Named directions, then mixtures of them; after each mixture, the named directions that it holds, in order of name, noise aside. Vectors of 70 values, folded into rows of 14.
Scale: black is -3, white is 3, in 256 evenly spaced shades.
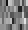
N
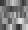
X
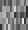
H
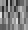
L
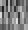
L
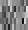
H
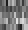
L, N, X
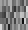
H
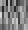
L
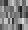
H, N, X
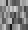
N, X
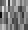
L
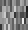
H
